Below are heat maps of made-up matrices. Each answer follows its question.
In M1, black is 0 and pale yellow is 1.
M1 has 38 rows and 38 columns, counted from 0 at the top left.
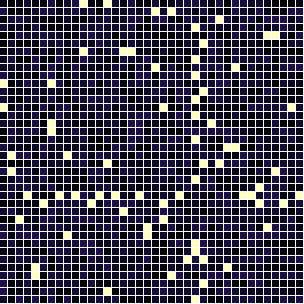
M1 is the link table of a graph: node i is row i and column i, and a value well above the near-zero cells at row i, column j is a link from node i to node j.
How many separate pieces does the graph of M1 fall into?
3
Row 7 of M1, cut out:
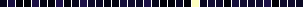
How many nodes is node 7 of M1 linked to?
1
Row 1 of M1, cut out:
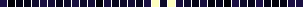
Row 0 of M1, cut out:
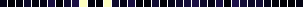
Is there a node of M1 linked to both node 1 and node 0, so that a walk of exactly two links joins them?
no
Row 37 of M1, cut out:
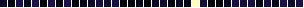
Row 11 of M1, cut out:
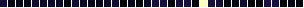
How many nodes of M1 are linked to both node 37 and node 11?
0
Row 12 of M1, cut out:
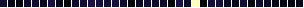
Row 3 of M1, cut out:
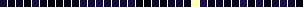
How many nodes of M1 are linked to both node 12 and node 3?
1
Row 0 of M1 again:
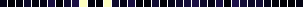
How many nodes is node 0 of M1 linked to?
2
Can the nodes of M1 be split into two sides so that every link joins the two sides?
yes
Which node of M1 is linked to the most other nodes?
node 24
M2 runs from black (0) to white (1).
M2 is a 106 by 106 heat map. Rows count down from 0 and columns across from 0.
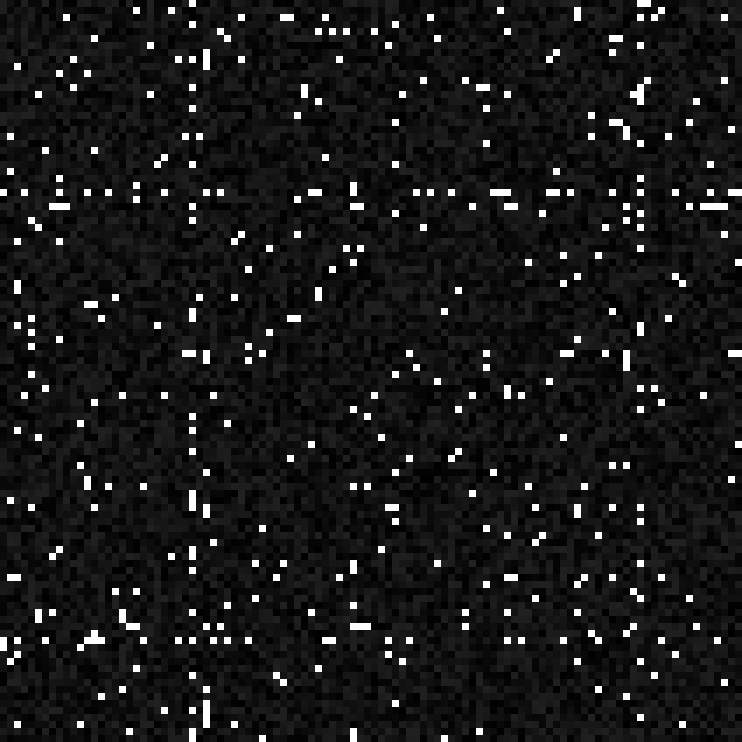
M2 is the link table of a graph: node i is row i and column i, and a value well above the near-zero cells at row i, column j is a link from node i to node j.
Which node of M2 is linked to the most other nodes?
node 27
